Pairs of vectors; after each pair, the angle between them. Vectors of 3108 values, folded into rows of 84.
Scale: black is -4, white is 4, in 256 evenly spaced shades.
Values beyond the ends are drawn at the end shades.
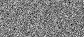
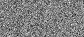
nearly opposite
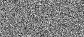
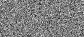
nearly opposite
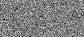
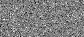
nearly opposite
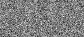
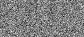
nearly opposite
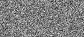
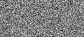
nearly parallel
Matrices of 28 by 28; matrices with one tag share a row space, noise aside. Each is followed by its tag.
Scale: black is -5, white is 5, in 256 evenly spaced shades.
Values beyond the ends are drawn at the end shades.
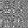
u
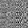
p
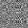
p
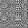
p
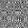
p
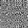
p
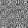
p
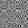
p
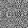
p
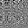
u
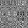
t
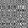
t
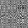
t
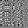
u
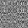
t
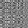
u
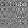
t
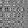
u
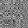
u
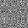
t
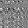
u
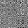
t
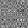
t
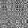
p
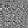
u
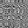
u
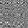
u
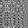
u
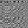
u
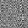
t
